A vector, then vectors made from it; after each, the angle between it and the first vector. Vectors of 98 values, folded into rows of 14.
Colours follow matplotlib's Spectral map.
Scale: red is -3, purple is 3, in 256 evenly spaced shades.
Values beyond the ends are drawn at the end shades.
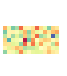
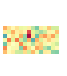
partly opposed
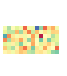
orthogonal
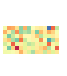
orthogonal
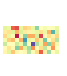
partly opposed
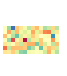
partly aligned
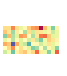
orthogonal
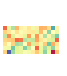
orthogonal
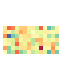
orthogonal
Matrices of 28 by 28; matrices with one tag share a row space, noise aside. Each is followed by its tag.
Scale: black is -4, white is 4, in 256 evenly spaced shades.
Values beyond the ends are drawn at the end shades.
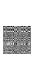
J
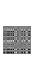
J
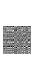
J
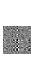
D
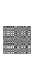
J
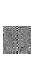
D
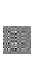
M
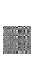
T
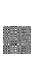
M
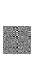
D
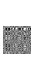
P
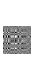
M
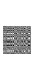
J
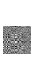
M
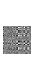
T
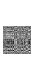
J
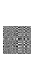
T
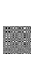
P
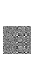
T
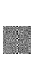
D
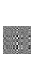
D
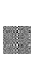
D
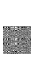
M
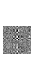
D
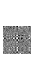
D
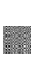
P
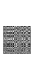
J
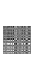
J
